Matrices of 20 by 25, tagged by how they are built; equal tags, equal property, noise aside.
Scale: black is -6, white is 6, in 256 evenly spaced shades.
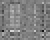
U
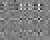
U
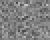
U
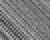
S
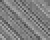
S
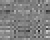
U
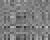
U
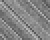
S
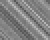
S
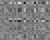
U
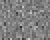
U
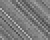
S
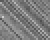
S
